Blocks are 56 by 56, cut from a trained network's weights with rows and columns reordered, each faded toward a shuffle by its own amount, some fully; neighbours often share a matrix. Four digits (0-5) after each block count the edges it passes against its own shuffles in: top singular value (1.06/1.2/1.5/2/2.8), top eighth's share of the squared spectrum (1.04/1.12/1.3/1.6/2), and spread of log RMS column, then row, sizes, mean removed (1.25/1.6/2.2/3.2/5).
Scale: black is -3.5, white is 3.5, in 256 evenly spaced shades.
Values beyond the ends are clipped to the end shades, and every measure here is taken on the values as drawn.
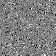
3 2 1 1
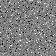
0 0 0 0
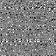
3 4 0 3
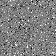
1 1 0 0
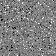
0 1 0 0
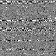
4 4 0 3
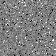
1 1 0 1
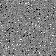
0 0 0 0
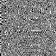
3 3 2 1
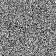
0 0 0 0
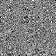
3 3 1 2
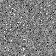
0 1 0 0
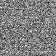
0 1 0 0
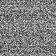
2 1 0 0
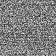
1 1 0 0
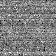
3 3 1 1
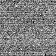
3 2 0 0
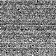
3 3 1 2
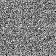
0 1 0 0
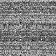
4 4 1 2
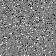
0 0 0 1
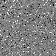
0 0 0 0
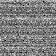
4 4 0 2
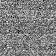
2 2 0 0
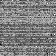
4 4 0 1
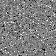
2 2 0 1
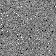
2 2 1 0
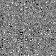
2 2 0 1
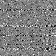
3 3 0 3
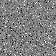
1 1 0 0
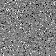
1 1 0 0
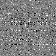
3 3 0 2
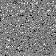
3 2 0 1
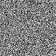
2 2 0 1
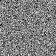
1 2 0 0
